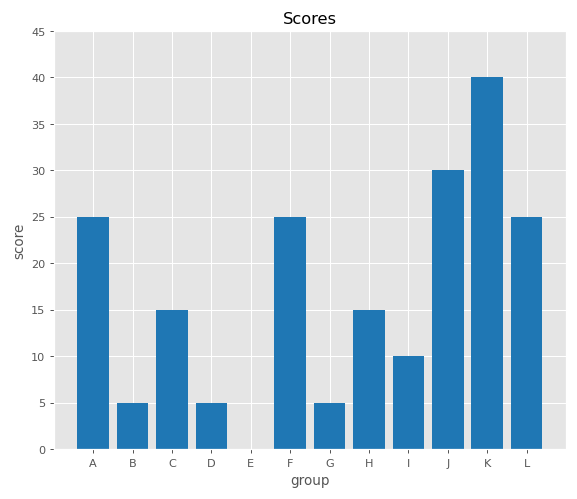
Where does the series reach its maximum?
K
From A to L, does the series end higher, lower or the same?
the same
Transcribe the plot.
Title: Scores
x-axis: group, ticks A B C D E F G H I J K L
y-axis: score, ticks 0 5 10 15 20 25 30 35 40 45
Values:
25 5 15 5 0 25 5 15 10 30 40 25
